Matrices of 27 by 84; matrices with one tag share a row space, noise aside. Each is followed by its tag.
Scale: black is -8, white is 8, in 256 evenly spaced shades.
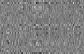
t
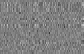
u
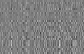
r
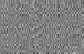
u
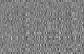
r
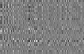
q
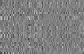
q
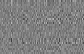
r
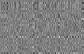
u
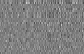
r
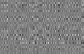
u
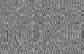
u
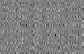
u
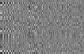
q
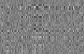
t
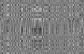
t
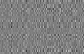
r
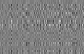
r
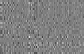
q
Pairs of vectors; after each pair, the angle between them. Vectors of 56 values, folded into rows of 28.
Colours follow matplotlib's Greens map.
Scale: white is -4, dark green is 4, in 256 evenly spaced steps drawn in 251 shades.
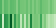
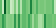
orthogonal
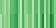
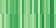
nearly parallel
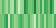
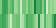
orthogonal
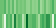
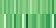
nearly parallel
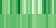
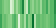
orthogonal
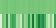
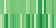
partly aligned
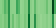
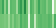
nearly opposite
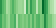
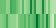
partly aligned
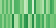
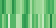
orthogonal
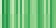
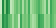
nearly parallel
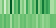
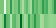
partly aligned
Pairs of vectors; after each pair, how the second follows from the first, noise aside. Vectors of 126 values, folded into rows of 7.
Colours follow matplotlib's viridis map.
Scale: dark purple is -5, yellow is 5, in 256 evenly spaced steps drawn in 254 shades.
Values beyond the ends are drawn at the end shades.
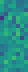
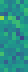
sign-scrambled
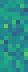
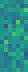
negated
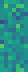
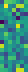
scaled up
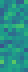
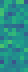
negated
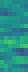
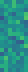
shuffled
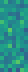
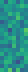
negated
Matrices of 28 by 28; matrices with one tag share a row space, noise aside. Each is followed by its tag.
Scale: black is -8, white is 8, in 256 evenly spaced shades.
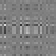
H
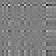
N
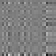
N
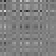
H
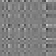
N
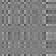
N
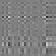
N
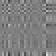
N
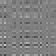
H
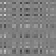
H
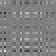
H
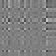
N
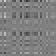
H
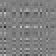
H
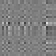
N
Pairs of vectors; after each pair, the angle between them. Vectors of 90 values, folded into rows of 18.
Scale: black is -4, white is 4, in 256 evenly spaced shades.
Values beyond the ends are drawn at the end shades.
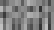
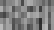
nearly parallel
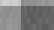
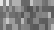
partly aligned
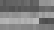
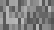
orthogonal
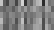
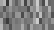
partly aligned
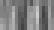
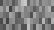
orthogonal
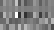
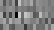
nearly opposite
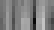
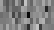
orthogonal
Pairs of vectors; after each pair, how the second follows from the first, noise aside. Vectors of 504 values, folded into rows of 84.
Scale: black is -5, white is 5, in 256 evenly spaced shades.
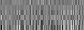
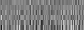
copied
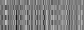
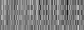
reversed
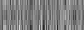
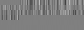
partly zeroed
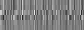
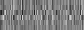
negated
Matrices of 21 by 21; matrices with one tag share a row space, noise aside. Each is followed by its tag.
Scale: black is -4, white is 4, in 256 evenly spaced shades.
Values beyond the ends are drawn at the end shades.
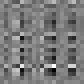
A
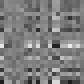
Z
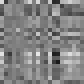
Z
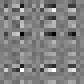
A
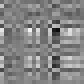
Z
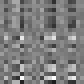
A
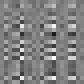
A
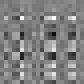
A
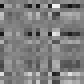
Z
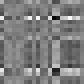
Z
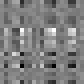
A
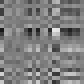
Z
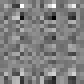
A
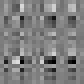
A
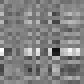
Z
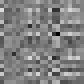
Z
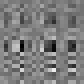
A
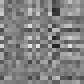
Z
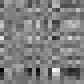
Z
